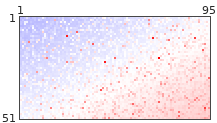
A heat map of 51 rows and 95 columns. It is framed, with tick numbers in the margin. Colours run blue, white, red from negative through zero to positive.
Ninth with the lowest average: top left. Average level on the scale: 50%. Odd rows or columns: none. Slope: up to the bottom right. Mirror symmetry: none. Ninth with the highest average: bottom right.
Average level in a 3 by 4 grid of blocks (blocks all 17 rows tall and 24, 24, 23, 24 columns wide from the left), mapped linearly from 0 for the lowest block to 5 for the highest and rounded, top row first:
0 1 2 3 / 1 2 3 4 / 2 3 4 5
